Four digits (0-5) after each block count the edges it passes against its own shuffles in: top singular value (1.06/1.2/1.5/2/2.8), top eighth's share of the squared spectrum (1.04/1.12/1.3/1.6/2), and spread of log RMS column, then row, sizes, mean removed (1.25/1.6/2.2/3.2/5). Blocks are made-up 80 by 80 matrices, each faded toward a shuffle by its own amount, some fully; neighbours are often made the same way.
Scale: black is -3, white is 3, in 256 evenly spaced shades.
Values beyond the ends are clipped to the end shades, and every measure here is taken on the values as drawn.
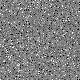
0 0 0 0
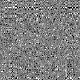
4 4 2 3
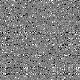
4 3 1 2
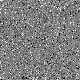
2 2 0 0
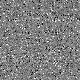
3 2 0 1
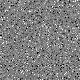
2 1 0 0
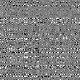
4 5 2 4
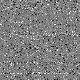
2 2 0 2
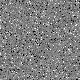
0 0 0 0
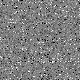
2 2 0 1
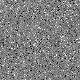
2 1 0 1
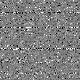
3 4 0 3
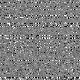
4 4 1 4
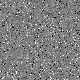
0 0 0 0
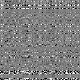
4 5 2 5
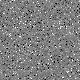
0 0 0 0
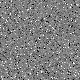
0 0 0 0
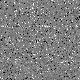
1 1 0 0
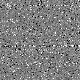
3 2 0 2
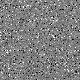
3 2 0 1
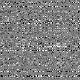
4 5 2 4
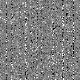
2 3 3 0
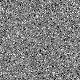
0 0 0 1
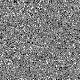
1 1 0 2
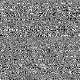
2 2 0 4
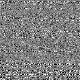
2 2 0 4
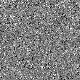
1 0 0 2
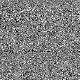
1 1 0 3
